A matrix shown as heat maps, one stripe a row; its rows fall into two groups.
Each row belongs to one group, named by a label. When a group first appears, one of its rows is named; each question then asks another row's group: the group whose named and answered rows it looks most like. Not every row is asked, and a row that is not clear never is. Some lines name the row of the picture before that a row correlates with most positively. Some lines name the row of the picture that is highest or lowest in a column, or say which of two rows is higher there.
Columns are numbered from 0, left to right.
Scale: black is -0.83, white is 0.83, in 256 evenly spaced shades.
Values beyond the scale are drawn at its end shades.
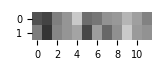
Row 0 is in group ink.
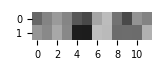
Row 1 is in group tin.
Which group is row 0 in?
tin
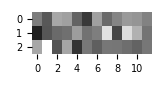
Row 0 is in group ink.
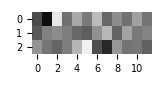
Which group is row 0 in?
ink
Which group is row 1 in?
tin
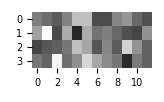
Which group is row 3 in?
ink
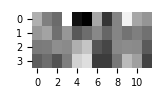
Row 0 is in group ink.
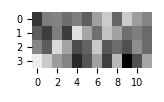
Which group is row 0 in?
tin
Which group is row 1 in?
ink
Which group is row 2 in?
ink
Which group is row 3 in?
tin
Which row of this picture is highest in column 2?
2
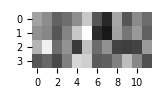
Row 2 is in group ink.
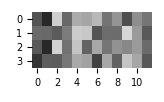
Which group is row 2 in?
ink
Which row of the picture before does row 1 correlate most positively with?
3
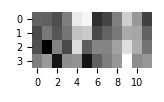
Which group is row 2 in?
ink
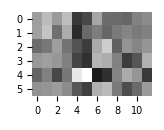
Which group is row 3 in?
tin
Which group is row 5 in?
tin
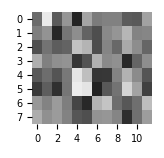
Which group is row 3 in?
tin
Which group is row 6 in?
tin
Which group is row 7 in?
tin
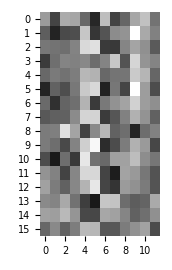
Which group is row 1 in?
ink
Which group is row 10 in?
ink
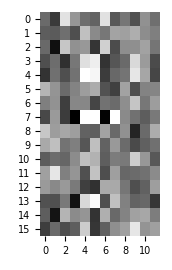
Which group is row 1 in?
ink
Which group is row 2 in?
ink
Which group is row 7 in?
ink
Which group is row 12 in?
tin
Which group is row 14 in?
ink
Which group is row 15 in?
ink
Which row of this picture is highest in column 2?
0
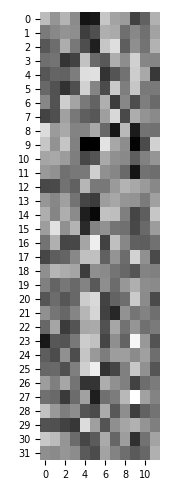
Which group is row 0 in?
tin
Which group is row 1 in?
tin
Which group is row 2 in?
tin
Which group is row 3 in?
ink
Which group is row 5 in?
ink
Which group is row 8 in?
tin
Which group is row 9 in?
tin
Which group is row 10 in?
tin
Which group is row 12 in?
ink
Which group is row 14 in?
tin
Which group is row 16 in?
ink
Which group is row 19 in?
ink
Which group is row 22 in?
ink
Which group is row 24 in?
ink
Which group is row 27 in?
ink
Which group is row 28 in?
tin
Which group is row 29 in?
ink
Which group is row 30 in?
tin
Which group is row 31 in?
tin
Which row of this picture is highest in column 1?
15
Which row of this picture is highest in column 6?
9
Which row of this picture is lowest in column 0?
23
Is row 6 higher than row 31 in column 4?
Yes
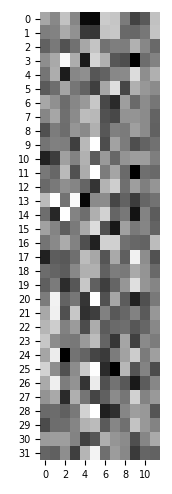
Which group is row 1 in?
tin
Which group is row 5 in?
tin
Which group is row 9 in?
ink
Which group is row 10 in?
ink
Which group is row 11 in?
ink
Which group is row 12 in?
tin
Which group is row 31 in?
ink
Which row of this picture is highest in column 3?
13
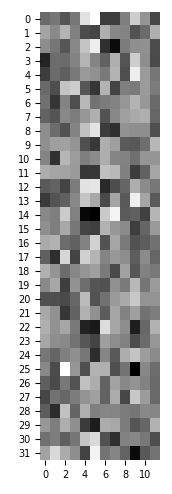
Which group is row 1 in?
tin
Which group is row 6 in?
ink
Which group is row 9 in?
tin
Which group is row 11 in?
tin
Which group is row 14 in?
tin
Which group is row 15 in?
tin
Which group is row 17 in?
ink
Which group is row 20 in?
ink
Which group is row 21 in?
ink
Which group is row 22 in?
tin
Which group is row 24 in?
ink
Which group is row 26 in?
ink
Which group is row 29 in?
tin
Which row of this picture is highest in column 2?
25
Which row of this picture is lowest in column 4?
14
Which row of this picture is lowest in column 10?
14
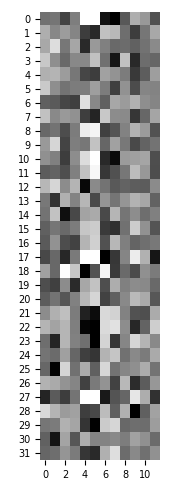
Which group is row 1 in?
tin
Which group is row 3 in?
tin
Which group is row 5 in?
tin
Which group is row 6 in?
ink
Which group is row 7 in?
tin
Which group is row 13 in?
ink
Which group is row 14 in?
ink
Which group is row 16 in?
ink
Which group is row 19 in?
ink
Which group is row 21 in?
tin
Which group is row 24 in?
tin
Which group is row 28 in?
tin
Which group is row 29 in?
tin
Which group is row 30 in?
ink
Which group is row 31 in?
tin
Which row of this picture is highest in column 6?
18
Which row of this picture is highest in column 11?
22
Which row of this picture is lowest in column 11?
17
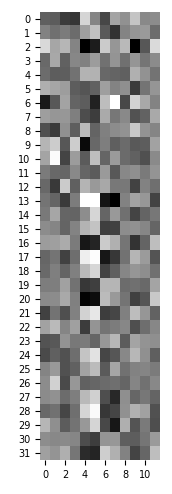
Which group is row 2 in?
tin
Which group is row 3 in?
ink
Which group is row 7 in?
tin
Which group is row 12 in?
ink
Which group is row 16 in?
tin
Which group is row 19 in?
tin
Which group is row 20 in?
tin
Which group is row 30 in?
tin
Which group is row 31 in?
tin
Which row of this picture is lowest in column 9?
2
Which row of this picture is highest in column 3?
9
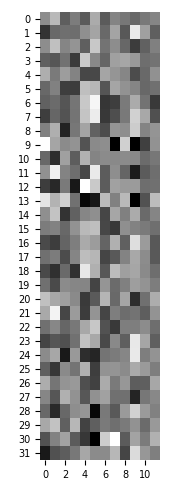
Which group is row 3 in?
ink
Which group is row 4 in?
tin
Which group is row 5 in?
ink
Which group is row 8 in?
ink
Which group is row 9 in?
tin
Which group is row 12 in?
ink
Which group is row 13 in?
tin
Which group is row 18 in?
ink
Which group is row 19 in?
ink
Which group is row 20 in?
tin
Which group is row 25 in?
ink
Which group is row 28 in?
ink
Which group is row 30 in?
tin
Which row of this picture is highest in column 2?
13
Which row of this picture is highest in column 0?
9
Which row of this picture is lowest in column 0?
31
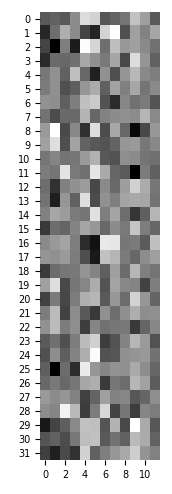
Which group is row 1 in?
tin
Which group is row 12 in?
ink
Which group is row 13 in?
ink
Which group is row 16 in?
tin
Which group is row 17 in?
tin
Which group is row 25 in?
ink
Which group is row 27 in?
tin
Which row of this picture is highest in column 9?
29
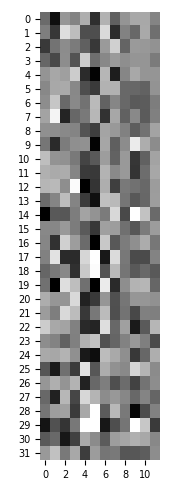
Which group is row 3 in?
ink
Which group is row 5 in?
tin
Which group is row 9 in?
ink
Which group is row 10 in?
tin
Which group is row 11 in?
tin
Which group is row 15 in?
tin
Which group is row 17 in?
ink
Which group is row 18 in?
ink
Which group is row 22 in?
tin
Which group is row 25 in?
ink
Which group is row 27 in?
ink
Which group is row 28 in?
ink
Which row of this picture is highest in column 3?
12
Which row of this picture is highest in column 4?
29
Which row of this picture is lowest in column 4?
12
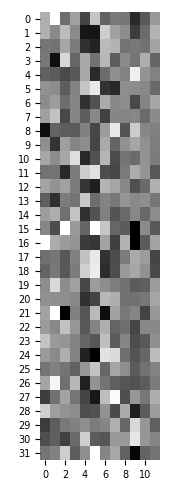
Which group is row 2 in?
tin
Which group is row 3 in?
ink
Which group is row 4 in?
ink
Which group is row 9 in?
ink
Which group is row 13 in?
ink
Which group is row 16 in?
tin
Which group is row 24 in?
tin
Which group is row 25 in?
ink
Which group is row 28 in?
tin
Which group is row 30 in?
ink
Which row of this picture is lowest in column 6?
21
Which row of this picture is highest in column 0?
16
